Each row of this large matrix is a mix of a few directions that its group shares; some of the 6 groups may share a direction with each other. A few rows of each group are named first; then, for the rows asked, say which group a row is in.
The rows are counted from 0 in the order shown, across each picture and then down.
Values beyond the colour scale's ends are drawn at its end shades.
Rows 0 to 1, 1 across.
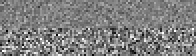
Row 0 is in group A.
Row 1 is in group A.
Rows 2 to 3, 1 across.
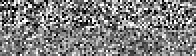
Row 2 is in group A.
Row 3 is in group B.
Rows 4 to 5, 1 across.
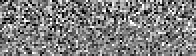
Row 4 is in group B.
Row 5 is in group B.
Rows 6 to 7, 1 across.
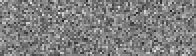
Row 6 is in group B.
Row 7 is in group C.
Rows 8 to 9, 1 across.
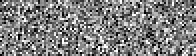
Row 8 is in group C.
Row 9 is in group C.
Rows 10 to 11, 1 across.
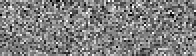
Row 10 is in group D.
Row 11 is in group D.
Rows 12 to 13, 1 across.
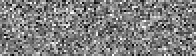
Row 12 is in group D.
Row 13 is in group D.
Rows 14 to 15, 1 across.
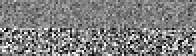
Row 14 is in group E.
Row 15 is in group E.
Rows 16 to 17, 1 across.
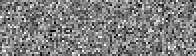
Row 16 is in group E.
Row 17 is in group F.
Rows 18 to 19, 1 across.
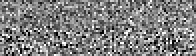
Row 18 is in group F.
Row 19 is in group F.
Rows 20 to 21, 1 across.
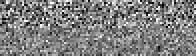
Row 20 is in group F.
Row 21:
A
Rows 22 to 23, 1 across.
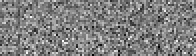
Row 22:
F
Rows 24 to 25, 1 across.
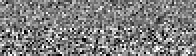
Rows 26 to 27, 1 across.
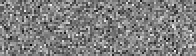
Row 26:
A
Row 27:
F
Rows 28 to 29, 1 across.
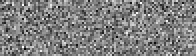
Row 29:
F
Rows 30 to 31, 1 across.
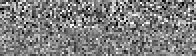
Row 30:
E
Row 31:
C
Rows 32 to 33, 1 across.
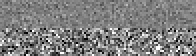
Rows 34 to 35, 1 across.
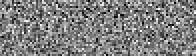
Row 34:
F
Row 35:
C
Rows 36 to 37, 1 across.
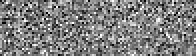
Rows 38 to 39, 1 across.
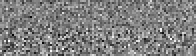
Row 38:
F
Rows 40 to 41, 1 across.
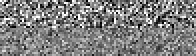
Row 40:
B
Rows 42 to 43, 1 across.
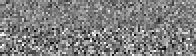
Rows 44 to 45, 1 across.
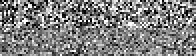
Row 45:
E
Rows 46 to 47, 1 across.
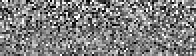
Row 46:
B
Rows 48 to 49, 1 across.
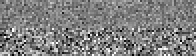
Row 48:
F
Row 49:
D
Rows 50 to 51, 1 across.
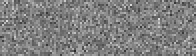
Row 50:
A
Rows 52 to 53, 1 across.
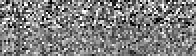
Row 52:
C
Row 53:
A
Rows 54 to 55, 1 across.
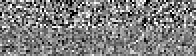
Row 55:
B
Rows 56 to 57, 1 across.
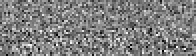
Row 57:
F
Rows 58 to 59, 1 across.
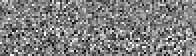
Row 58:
B
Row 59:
D
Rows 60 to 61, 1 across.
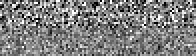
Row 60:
D
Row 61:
F
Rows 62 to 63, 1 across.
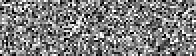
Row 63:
B
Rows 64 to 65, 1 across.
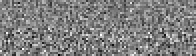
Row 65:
B
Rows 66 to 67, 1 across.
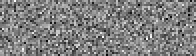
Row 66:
E
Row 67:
B
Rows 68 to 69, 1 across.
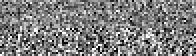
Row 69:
C
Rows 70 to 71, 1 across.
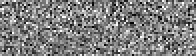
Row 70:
E
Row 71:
F
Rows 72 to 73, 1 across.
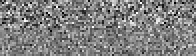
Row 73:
F
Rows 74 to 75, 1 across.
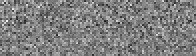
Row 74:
A
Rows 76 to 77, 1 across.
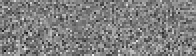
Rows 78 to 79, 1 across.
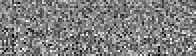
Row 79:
A
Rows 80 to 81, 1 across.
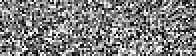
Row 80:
B
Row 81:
B
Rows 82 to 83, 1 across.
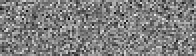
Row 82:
E
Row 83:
E
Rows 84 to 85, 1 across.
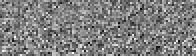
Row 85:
E
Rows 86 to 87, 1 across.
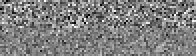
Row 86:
E
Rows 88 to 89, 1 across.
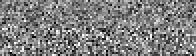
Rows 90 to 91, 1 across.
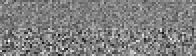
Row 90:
E
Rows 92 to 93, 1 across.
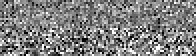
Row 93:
C
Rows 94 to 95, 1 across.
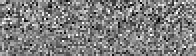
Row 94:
B
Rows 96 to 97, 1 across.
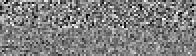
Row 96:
E
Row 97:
A
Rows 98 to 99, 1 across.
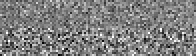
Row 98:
D
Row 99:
A
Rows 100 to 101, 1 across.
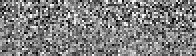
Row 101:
B
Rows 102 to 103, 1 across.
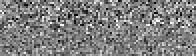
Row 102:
C
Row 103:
B
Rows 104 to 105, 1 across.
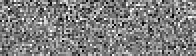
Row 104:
F
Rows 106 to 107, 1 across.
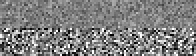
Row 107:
E
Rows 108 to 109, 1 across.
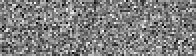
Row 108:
D
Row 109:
E
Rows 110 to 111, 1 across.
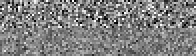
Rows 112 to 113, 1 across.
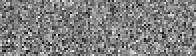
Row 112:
D
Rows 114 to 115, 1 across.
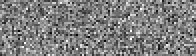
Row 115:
F
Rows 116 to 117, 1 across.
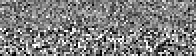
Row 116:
E
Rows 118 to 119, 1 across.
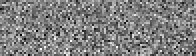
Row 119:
D
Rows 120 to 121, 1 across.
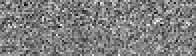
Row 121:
C
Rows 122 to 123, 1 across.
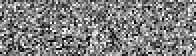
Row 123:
D
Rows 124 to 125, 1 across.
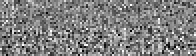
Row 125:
F
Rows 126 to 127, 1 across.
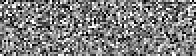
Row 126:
E
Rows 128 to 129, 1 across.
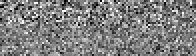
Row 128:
D
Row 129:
C
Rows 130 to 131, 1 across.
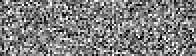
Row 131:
F
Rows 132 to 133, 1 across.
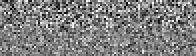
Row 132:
B
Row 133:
F
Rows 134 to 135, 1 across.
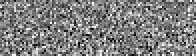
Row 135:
B
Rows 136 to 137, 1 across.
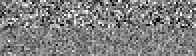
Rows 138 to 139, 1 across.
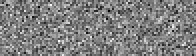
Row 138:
A
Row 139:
B
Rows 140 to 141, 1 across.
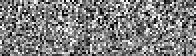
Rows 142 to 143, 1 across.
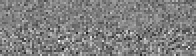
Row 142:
B
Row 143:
B
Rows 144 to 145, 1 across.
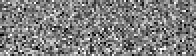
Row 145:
D
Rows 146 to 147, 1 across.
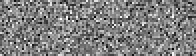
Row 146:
F
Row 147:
A
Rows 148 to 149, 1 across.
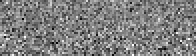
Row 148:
F
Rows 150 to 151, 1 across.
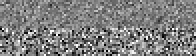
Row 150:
A
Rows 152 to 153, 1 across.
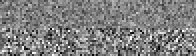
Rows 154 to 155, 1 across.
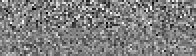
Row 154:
B
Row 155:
F
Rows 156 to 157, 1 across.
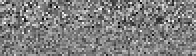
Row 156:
A
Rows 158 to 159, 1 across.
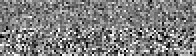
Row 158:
F
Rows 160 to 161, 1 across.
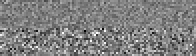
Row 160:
E
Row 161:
D
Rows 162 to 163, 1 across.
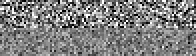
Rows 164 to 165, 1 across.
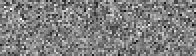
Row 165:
E
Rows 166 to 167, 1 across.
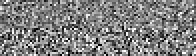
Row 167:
C
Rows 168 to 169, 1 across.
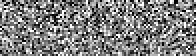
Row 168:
D
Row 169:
B
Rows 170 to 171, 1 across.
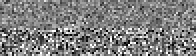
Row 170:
E
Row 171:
F
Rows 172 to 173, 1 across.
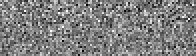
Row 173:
F
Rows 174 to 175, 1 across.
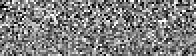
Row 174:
D
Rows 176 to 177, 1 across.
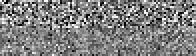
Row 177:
B
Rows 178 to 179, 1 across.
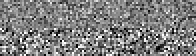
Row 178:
F
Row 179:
B
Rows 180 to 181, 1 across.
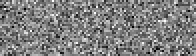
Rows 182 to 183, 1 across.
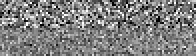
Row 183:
F
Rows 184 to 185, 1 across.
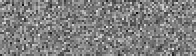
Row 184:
C
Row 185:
A
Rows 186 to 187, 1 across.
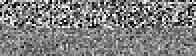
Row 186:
E
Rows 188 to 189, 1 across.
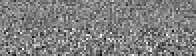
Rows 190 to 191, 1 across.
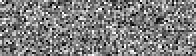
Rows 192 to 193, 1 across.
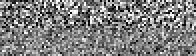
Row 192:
D
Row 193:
C
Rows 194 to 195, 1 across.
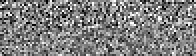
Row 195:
A
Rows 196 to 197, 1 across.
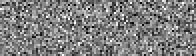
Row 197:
B
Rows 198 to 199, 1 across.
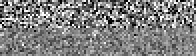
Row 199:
D
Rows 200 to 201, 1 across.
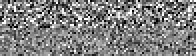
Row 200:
E
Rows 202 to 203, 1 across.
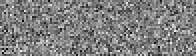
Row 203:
A
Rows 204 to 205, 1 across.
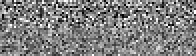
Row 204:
F
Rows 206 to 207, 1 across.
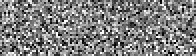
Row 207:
F
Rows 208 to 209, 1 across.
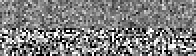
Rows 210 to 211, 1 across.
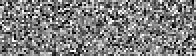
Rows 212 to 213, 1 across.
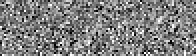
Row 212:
A
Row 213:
D
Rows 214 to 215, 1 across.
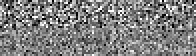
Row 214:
B
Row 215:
E
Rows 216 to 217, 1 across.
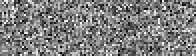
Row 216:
A
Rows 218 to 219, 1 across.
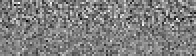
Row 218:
F
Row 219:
B
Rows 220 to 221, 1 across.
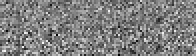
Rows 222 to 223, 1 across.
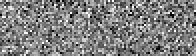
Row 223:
C
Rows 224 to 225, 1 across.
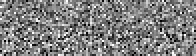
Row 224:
D
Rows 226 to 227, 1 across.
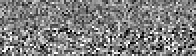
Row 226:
C
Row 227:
F
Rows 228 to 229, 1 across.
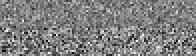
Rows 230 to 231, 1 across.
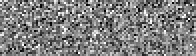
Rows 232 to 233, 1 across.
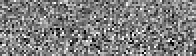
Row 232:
F
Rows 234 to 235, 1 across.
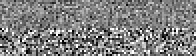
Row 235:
B
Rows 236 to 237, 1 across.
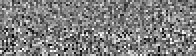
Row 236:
F
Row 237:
A
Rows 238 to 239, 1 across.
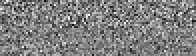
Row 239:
F
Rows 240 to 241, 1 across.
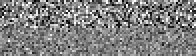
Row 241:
B
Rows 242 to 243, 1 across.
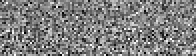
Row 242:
B
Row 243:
C
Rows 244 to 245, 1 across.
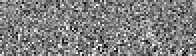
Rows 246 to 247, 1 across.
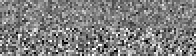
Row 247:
C
